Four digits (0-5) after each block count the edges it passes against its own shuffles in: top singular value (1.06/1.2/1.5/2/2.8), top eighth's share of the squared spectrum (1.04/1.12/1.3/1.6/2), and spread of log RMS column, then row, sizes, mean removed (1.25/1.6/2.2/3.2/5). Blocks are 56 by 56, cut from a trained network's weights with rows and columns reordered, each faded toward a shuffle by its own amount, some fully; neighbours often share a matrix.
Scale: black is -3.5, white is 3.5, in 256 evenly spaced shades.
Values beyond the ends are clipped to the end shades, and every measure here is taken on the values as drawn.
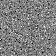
0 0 0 0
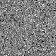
2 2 0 0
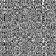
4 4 2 2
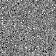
2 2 1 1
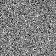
0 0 0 0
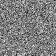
2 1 0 0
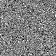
1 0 0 0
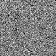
3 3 0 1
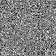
2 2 0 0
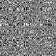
4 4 2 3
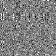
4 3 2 2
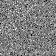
1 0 0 0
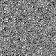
2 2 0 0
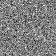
0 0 0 0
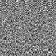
4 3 1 2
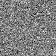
2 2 0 0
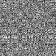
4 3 0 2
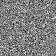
2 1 0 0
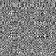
4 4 1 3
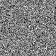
0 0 0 0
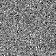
2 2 1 0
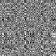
4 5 3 2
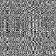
4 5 3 2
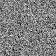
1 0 0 0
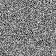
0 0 0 0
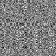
4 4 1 2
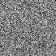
2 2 0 0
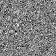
2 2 0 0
